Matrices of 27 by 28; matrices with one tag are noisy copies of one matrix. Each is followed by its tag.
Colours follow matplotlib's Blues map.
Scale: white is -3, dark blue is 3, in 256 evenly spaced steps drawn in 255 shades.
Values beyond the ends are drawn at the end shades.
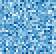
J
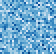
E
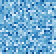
J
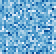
J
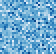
E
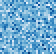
E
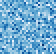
E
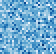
E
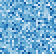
E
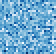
J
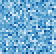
J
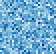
E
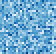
J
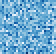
J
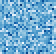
J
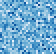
E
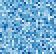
E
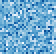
J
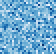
E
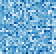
J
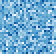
J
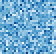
J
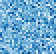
E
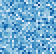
E
